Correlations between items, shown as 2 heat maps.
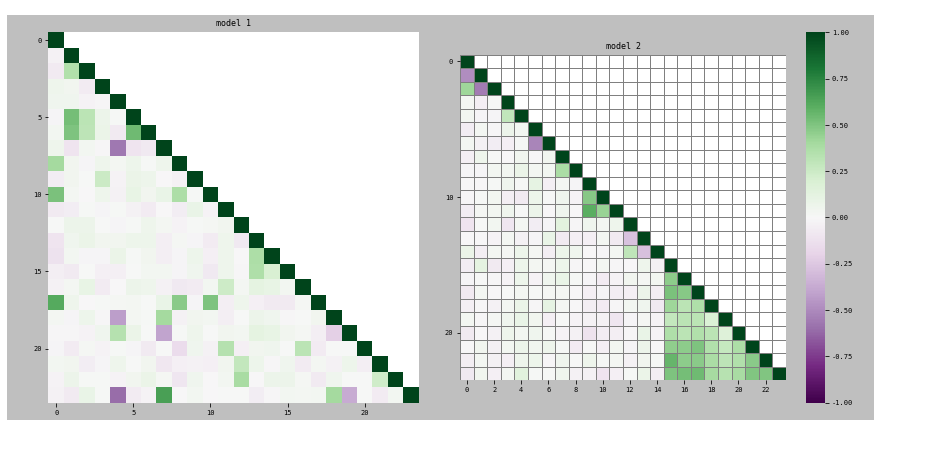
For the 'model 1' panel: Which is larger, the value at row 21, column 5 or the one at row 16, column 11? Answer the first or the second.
the second
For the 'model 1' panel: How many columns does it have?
24
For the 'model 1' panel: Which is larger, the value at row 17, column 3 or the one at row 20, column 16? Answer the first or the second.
the second
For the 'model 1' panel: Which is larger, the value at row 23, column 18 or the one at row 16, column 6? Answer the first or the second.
the first
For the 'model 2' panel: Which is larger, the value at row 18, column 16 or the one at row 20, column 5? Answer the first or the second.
the first
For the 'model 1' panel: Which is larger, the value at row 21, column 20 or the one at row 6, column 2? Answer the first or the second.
the second
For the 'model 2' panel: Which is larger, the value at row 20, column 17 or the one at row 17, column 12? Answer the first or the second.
the first
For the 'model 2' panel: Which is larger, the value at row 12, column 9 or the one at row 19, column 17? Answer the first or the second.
the second
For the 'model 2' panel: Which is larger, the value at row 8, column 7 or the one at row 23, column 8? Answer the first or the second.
the first
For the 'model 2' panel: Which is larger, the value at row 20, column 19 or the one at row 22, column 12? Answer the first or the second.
the first
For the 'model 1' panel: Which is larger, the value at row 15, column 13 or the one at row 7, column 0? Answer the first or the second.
the first
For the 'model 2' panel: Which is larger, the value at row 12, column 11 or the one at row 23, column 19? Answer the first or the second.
the second
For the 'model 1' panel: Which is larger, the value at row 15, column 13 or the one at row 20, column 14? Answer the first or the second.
the first
